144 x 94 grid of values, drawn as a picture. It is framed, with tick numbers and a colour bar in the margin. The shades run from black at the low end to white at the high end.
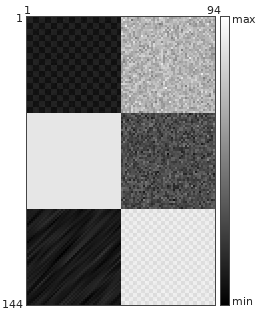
The table splits into 3 rows of 2 panels. Panel 1,1: very low, checkered, faint in contrast. Panel 1,2: high, fine-grained. Panel 2,1: very high, flat. Panel 2,2: low, fine-grained. Panel 3,1: very low, slanting up to the right, faint in contrast. Panel 3,2: very high, checkered, faint in contrast.
